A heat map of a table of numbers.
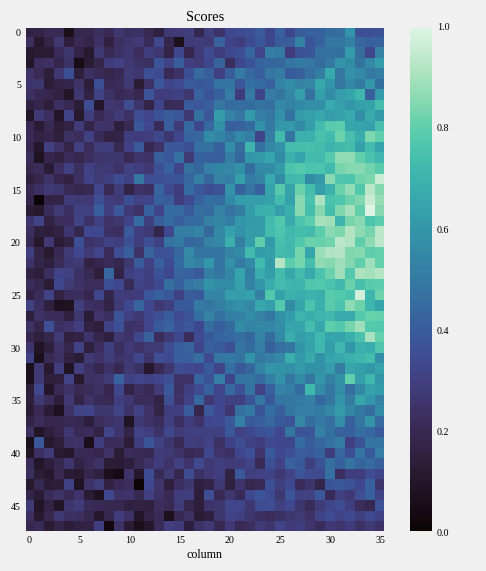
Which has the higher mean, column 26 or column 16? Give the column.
26
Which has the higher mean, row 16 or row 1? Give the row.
16
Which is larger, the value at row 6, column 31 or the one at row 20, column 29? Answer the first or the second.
the second
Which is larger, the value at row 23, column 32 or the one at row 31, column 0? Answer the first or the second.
the first
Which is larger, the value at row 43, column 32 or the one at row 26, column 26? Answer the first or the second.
the second
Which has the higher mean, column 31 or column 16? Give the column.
31
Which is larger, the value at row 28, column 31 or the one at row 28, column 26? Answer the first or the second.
the first
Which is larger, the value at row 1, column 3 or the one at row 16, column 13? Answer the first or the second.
the second
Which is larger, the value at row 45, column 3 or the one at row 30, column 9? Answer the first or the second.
the second
